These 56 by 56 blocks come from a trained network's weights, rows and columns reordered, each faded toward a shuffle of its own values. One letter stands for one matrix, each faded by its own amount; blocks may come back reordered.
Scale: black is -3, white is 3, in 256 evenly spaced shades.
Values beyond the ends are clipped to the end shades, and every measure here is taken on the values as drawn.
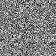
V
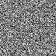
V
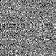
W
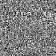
V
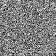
V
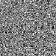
W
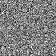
V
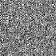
W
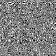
W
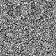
V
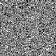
W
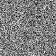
V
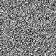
V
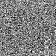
V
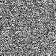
V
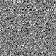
W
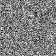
V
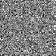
W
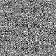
W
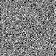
W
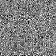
W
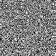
V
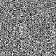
W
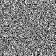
V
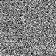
V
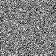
V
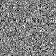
W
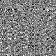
W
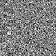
W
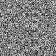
V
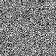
V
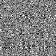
W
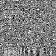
W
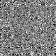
W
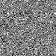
W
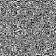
W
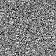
V
